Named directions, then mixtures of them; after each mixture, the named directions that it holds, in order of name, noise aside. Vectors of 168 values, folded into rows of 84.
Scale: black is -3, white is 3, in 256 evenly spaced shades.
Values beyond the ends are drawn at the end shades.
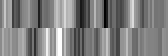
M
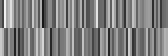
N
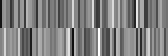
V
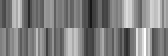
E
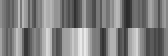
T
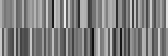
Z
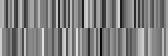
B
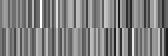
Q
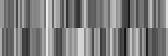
T, Z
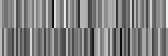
Z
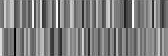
B, N, Q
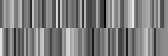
B, E, N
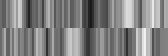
E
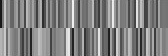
N, V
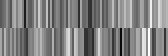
E, V, Z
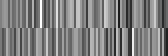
Q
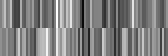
B, M, Q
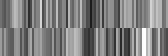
E, Q, Z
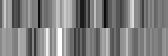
M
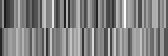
E, N, Z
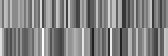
N, T, Z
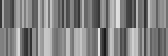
T, V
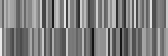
N, Z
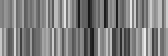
E, M, Z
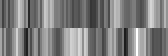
E, T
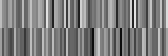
Z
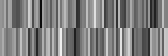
E, M, Q
